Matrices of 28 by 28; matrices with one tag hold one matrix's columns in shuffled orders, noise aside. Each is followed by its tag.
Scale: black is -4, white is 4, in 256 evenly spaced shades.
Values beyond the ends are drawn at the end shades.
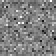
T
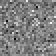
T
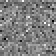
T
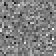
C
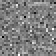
C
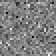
C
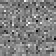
T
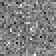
C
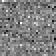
T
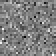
C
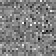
T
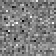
T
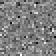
C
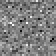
T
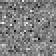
T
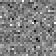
T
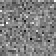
T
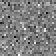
C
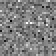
T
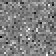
C
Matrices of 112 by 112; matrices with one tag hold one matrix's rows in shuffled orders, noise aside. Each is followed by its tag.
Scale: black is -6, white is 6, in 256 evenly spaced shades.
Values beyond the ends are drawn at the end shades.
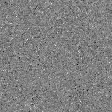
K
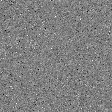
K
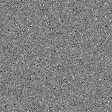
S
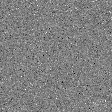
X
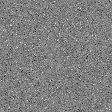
K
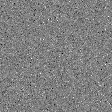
S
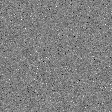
X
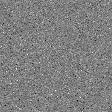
K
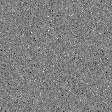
S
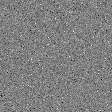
S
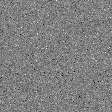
X
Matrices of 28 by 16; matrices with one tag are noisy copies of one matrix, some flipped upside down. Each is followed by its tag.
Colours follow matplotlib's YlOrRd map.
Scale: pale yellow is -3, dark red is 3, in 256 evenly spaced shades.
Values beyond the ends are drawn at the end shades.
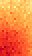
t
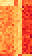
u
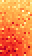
t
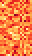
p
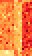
u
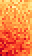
t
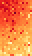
t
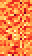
p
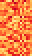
p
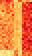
u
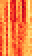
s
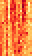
s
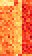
u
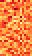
p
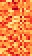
p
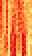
s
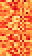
p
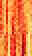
s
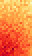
t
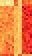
u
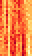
s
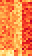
u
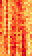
s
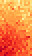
t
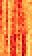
s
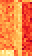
u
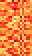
p
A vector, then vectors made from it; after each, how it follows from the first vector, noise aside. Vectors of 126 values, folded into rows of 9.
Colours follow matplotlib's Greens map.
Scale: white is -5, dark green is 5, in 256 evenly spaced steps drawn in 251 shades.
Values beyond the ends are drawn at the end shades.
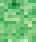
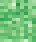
sign-scrambled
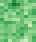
copied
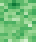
copied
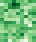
scaled up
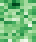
scaled up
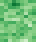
copied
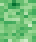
copied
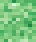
sign-scrambled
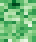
scaled up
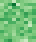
sign-scrambled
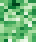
scaled up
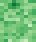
copied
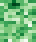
scaled up
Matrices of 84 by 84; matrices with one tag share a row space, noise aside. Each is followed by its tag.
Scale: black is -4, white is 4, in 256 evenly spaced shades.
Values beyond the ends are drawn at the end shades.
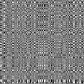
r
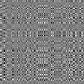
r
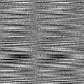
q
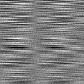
q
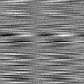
q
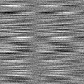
q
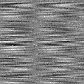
q
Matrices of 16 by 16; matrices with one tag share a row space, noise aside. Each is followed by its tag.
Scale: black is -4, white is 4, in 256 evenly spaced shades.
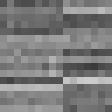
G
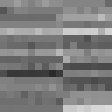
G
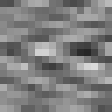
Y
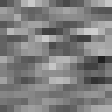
Y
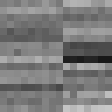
G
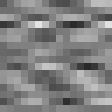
Y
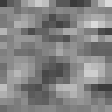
Y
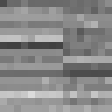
G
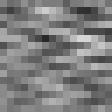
Y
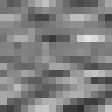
Y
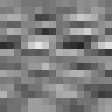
Y
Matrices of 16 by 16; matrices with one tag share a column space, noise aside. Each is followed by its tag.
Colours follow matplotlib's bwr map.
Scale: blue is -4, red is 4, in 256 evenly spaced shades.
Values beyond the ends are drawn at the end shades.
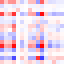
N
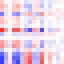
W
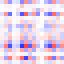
N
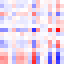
W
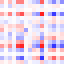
N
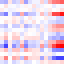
N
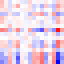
W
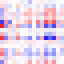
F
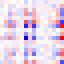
F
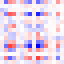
N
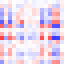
F
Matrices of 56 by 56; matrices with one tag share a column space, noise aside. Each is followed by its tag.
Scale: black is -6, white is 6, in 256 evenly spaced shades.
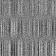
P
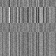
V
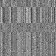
V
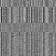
V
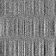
P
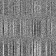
P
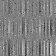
P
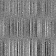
P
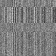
V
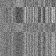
V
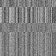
V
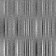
P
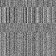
V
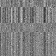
V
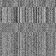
V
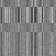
V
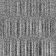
P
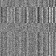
V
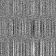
P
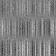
P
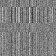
V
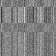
V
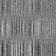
P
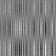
P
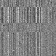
V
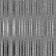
P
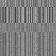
V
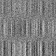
P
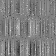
P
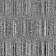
P
